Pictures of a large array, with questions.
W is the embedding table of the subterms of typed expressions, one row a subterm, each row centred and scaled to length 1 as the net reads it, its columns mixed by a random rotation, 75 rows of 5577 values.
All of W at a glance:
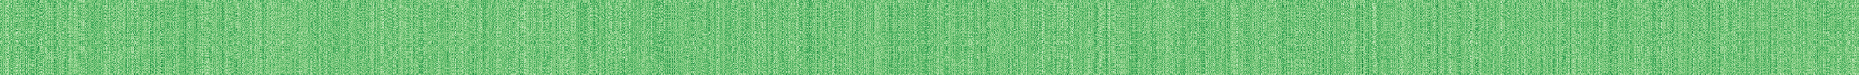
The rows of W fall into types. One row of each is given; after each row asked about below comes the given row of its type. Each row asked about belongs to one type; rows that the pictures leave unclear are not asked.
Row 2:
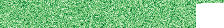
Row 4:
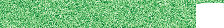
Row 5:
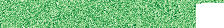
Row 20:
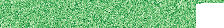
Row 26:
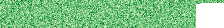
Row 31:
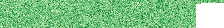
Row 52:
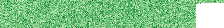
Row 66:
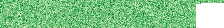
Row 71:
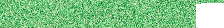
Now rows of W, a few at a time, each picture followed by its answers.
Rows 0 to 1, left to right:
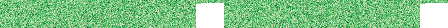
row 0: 71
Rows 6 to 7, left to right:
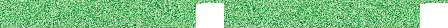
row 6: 5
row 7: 5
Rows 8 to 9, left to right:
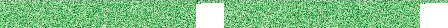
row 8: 26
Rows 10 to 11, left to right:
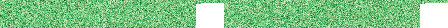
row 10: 20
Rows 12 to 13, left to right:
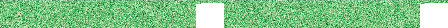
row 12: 66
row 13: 4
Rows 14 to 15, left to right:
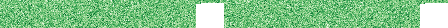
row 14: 31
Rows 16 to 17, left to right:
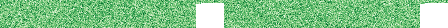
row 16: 66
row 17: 4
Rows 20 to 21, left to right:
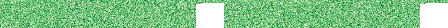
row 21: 5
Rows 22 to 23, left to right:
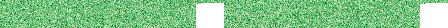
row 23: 52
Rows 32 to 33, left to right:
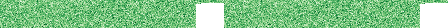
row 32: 71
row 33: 71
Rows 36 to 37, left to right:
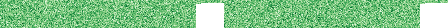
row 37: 5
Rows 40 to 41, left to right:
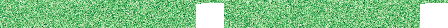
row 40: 71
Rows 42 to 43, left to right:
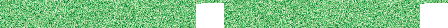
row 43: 4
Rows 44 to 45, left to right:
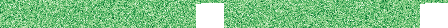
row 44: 66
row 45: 31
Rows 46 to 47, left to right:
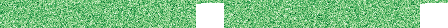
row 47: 2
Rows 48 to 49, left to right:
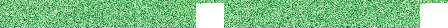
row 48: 5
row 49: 52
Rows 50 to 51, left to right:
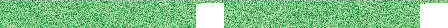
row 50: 4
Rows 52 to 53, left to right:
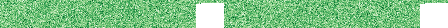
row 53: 66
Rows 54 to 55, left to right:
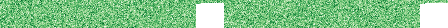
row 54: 26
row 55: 2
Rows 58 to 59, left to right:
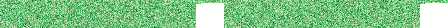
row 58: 4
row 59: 31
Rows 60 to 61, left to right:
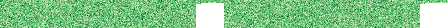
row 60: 31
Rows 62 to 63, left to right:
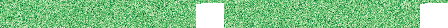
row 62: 66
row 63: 20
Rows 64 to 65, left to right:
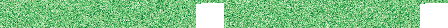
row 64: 31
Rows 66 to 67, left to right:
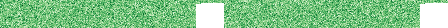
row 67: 71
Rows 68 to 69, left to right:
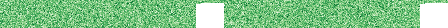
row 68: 5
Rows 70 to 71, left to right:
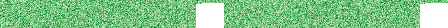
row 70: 20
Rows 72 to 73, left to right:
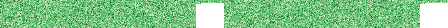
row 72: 66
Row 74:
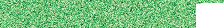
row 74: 2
